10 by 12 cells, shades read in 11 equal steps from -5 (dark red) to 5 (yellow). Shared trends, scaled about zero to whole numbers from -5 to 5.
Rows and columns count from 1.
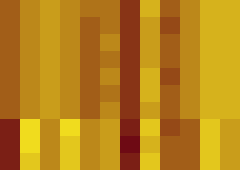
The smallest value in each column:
-4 1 1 1 -1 0 -5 2 -2 -1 3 2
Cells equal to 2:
17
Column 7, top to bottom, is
-3 -3 -3 -3 -3 -3 -3 -4 -5 -4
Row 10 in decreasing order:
4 4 4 4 2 2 1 1 -1 -1 -4 -4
